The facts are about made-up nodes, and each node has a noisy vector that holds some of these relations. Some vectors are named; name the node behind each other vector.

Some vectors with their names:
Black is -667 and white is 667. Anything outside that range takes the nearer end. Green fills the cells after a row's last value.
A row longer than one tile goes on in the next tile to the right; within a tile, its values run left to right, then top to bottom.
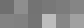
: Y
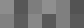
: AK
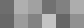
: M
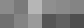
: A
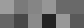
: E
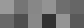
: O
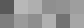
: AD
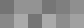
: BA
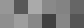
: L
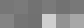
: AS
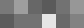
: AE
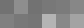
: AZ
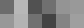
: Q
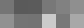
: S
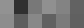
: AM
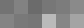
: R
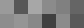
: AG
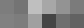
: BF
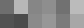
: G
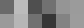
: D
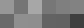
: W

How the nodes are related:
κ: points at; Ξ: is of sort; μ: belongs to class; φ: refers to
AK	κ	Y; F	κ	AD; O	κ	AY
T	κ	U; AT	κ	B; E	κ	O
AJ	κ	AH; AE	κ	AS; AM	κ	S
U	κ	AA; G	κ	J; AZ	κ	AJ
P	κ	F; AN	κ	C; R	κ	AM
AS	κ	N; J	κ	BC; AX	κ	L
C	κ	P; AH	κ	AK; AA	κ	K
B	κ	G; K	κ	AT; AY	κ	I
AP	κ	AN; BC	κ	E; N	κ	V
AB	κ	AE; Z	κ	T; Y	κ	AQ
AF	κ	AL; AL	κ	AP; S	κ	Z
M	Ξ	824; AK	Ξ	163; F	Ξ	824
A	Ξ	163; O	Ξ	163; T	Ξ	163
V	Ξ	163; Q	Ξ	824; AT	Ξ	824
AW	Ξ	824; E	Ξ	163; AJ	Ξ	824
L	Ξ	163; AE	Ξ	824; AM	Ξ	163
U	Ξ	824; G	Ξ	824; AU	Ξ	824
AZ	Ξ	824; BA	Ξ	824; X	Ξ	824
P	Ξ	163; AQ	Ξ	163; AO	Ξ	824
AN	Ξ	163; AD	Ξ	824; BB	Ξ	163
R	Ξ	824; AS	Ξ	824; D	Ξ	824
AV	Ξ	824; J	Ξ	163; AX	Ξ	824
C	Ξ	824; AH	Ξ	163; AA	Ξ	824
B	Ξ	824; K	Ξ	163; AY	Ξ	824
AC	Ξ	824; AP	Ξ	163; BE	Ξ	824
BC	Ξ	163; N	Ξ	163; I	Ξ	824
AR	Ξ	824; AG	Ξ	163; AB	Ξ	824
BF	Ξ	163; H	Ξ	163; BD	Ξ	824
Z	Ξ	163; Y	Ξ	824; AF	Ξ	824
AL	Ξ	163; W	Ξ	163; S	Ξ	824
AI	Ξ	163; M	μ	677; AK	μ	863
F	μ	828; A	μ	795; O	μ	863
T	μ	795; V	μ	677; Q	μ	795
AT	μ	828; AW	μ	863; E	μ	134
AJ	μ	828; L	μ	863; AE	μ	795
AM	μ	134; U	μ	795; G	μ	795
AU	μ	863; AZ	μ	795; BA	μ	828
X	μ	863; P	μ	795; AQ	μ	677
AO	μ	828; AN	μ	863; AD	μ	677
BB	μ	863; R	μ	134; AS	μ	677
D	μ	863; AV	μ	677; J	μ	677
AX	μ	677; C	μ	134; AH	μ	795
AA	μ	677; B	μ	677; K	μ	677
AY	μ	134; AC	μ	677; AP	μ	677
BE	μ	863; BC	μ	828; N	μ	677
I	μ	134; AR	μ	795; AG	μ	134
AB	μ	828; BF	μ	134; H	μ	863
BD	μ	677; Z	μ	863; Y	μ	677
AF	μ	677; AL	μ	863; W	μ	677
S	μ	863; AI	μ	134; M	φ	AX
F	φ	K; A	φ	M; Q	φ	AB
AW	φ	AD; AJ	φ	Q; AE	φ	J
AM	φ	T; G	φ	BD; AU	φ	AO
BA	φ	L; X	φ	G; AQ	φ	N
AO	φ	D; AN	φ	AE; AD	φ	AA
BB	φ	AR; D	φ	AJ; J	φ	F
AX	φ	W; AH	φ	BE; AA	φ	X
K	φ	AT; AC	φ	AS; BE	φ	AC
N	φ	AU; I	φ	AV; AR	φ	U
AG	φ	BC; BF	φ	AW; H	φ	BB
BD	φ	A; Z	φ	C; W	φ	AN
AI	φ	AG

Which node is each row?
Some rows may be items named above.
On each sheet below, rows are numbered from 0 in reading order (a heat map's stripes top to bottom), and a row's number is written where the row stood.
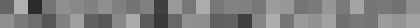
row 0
AJ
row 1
AN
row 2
W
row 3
I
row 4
AY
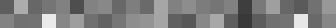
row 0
C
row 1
B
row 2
AN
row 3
AE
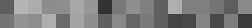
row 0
X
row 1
AM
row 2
J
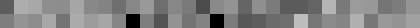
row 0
AW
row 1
AQ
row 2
N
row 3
AT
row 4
I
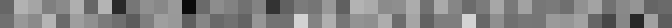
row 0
BD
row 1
AJ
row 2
T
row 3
U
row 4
X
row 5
AX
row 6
AY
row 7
BC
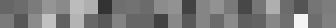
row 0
AA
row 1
K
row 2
AH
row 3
F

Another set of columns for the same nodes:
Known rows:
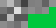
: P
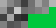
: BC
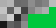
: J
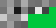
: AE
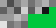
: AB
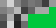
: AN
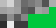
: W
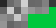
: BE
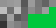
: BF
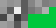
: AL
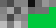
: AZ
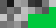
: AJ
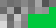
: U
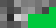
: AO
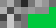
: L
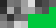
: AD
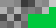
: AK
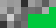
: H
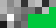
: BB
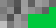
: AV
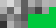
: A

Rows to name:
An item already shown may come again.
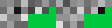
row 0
AE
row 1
AB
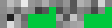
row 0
M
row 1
BD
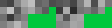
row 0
AW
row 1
X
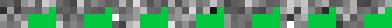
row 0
G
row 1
AY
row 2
F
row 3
AB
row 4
I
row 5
AX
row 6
AH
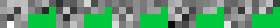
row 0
AX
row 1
AA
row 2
U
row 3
J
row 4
AS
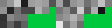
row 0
N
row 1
AB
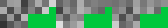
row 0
AQ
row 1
C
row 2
B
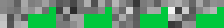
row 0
AT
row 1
X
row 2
T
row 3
K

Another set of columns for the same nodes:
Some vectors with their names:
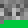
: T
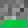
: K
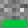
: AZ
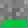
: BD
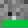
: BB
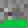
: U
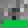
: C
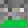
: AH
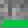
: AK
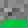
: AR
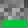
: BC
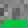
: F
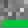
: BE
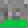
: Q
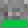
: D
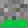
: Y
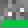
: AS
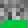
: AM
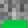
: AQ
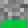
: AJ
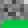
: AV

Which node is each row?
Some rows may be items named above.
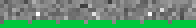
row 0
AN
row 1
AB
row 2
AT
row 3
N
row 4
G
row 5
AS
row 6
AD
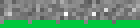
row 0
AE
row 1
AY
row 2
AB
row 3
AS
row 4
AX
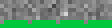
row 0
B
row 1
AT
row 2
AE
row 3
AA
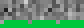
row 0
I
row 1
J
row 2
AQ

